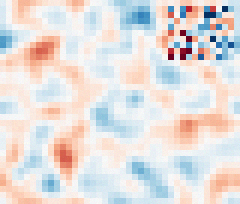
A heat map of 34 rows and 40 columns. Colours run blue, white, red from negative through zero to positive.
In the top right lies a patch that is rougher than the rest. The texture is blotchy. Values change most from cell to cell in the top right. There is no overall slope. A few values lie far out on both sides of the bulk. Neither half mirrors the other.
